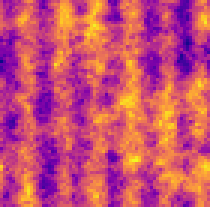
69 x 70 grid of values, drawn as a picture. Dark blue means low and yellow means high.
No row or column stands out. The values follow a bell shape. Stripes running up and down repeat 6 times from left to right. On average the colour sits 50% of the way up the scale.
